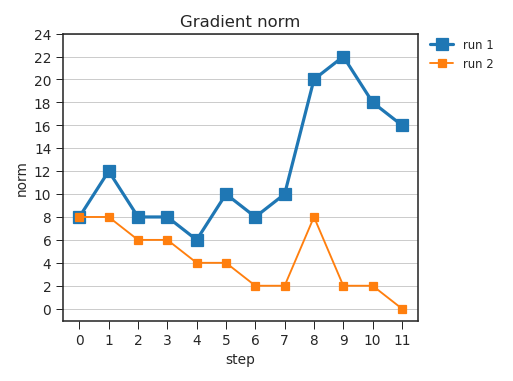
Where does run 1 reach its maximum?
9
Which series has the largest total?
run 1
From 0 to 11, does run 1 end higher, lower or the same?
higher
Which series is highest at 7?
run 1
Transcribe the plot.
Title: Gradient norm
x-axis: step, ticks 0 1 2 3 4 5 6 7 8 9 10 11
y-axis: norm, ticks 0 2 4 6 8 10 12 14 16 18 20 22 24
Legend: run 1, run 2
Values:
run 1: 8 12 8 8 6 10 8 10 20 22 18 16
run 2: 8 8 6 6 4 4 2 2 8 2 2 0
